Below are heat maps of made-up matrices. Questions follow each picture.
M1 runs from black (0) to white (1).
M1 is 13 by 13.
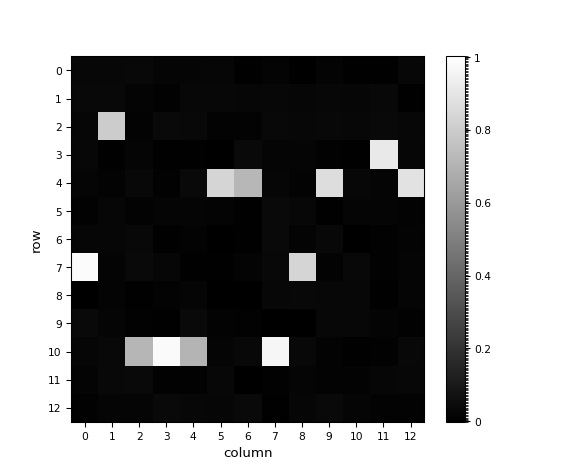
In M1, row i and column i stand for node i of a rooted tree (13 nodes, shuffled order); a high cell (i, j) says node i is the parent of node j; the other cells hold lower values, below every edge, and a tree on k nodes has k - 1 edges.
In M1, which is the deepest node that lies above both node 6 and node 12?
4
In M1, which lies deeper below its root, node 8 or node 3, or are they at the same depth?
node 8
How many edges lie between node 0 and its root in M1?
2
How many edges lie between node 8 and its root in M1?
2
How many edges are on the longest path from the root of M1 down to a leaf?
2
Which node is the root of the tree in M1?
10
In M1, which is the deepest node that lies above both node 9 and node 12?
4
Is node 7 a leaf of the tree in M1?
no
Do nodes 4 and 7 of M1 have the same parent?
yes
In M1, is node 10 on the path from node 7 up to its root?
yes
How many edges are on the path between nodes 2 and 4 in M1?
2
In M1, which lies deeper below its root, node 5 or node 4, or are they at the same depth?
node 5
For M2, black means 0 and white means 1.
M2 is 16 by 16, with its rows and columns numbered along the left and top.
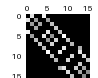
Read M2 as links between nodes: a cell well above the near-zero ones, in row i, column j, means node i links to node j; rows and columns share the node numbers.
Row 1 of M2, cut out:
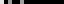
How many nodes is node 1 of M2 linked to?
3
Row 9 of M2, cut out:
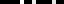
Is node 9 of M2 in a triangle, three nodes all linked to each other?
yes
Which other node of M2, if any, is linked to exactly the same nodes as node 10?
none
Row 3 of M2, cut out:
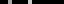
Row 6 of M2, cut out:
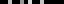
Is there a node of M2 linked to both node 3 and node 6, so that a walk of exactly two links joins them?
yes
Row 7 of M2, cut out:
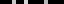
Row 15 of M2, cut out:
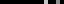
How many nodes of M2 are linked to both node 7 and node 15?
1
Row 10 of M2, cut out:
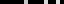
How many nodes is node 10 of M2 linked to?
3
